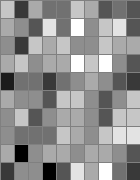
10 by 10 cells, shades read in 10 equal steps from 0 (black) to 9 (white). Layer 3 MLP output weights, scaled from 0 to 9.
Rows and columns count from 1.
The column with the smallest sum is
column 2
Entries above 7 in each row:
0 3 0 2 0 0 0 2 0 2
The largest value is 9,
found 4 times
